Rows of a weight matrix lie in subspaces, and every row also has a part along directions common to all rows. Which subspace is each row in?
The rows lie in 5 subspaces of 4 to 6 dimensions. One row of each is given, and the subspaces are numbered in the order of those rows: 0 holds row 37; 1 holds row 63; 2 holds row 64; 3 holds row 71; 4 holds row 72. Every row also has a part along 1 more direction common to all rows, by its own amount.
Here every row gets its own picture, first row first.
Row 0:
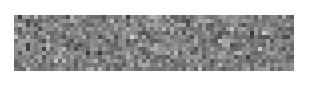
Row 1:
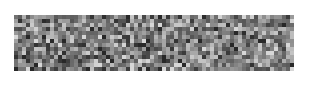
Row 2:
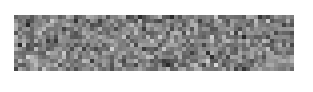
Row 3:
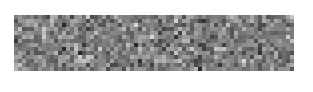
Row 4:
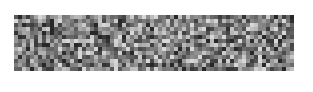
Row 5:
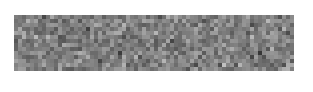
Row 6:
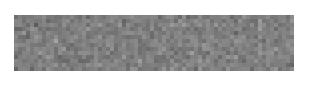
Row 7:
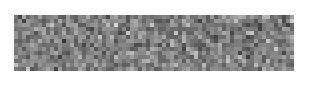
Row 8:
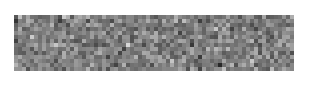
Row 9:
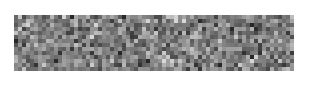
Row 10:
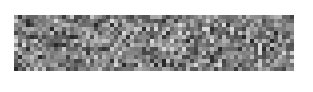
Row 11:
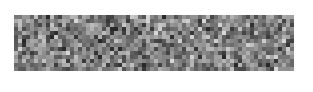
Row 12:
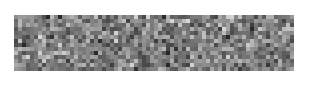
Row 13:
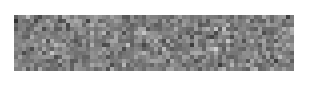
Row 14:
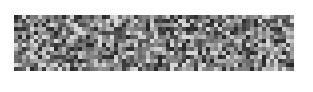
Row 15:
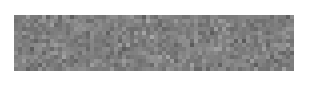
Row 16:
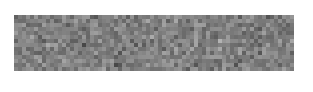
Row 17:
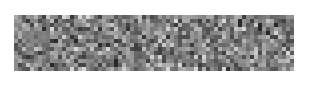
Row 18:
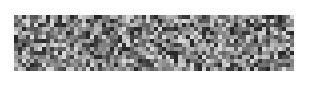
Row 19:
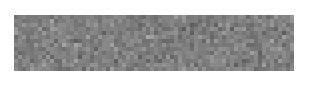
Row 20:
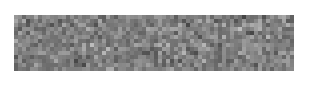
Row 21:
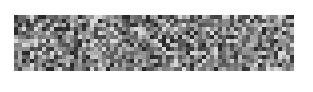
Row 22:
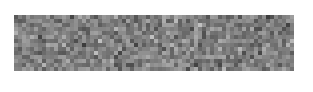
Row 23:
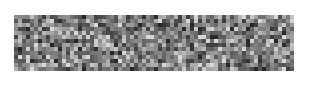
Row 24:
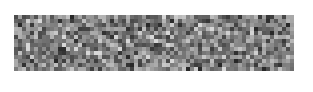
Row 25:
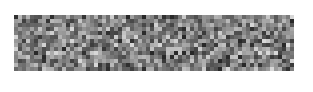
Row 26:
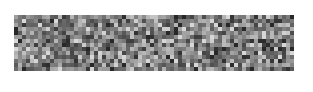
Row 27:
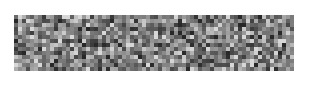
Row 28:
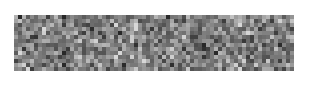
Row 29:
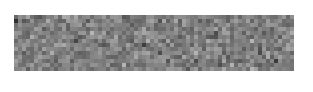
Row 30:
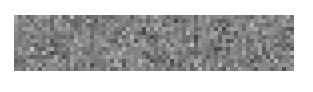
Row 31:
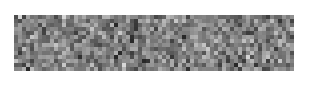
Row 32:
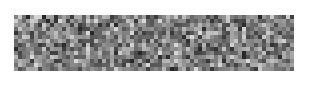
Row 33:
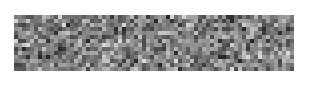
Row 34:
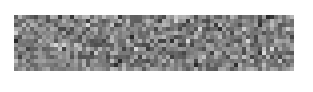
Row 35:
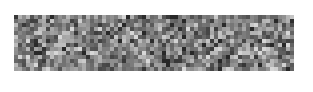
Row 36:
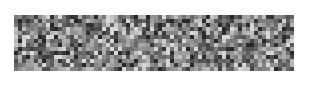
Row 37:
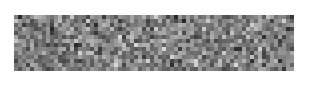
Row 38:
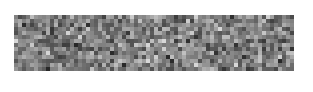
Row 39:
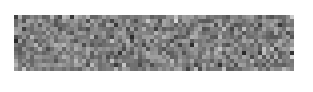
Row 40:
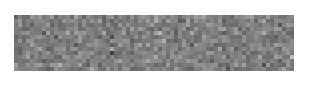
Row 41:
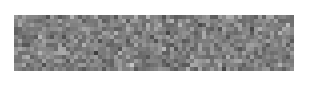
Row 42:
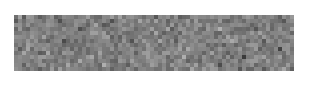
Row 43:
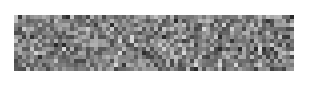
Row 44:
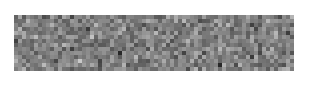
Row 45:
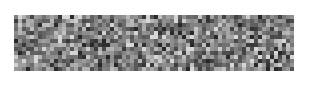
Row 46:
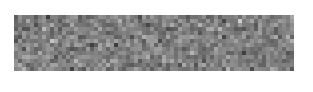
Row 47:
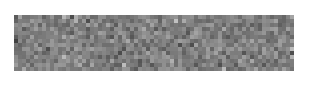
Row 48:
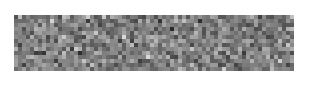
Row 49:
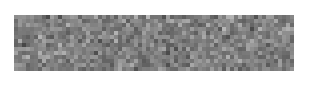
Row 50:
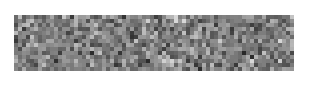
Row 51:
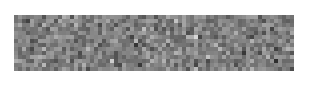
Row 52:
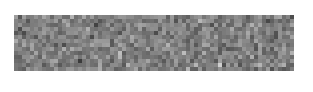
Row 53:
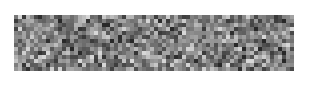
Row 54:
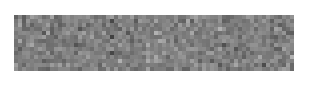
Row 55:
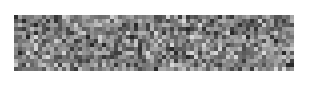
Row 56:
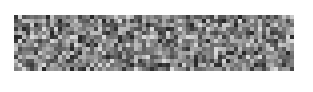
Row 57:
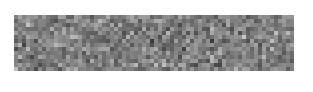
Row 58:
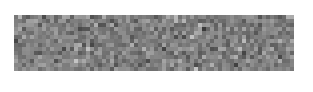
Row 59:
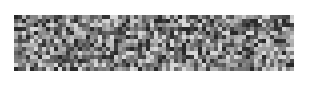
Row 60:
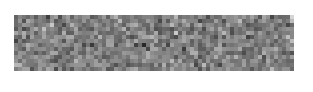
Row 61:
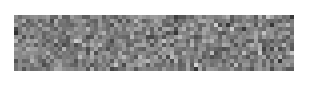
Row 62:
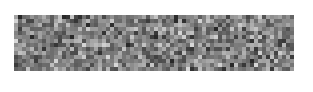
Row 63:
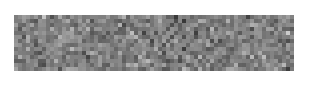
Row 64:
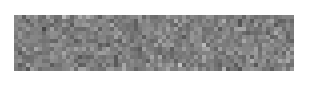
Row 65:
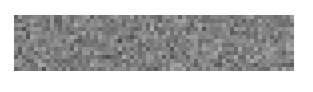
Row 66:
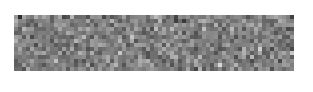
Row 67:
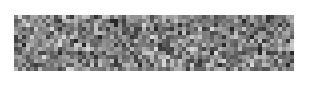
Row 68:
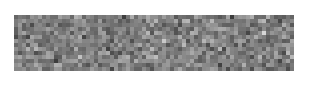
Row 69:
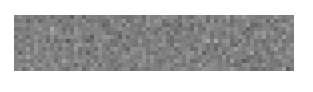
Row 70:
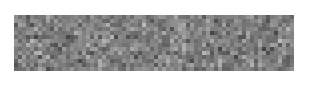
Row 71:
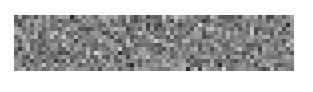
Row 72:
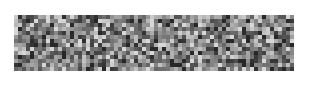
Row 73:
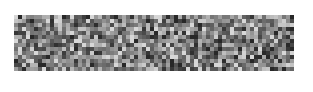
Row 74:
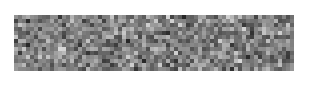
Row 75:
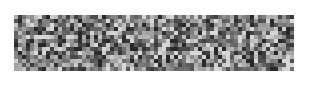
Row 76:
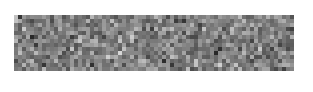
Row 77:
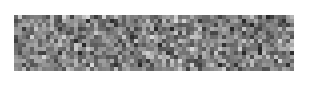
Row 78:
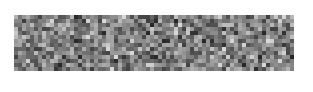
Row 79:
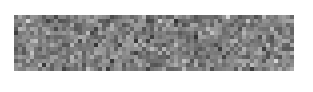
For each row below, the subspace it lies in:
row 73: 2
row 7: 2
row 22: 3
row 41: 3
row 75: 1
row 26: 0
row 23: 0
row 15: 4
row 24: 3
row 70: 1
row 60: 2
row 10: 1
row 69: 0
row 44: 1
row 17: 2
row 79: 4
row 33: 3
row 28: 2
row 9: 1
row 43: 1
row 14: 2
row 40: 0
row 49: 3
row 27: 4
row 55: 2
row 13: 4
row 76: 2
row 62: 4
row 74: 3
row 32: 4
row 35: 1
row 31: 2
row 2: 1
